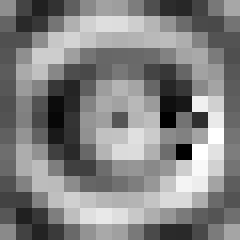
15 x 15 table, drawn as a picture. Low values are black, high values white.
Odd patch: rougher, in the middle right. Ninth with the lowest average: middle left. Roughest part: middle right. Grain: blotchy. Rings: centred on the centre.
